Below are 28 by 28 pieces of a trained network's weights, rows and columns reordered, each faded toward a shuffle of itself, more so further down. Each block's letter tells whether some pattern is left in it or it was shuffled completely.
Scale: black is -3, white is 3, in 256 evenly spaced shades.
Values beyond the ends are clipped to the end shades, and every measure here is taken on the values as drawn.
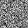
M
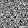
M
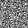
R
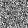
R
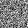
R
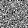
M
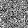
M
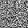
M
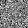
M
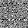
M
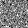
R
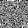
M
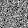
R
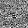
M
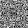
M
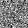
R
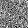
R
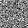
R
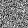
R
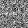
M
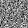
R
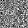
M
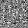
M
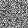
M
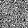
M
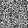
M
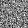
R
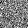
R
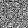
M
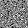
R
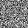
R
